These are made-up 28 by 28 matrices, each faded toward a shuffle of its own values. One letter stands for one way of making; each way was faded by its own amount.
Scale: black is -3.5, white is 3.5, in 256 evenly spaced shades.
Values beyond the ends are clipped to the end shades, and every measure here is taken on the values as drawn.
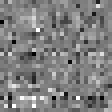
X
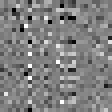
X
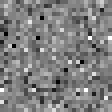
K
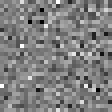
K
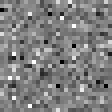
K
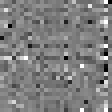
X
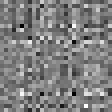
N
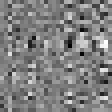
N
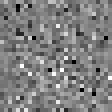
K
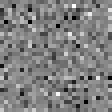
K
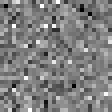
K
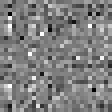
X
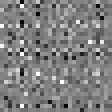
X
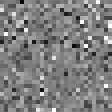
K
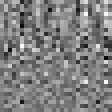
N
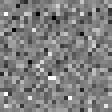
K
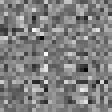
N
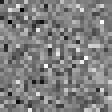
K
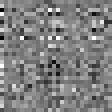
N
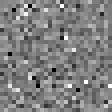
K
